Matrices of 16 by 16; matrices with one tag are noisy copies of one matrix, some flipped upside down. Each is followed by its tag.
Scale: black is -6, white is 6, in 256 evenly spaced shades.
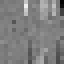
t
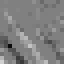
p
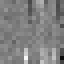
t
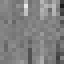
t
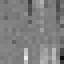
t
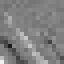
p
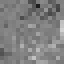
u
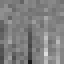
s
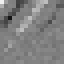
p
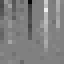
s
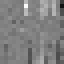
t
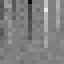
s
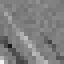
p
